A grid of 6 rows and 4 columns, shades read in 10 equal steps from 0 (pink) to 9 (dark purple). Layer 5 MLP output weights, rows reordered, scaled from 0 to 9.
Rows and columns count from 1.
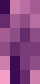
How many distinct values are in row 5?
4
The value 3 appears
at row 1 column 3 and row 2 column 4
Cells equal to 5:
5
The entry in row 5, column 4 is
5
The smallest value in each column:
0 2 3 2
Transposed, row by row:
9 7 4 5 2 0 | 2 4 5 7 9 9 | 3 5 7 6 6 7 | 4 3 5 6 5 2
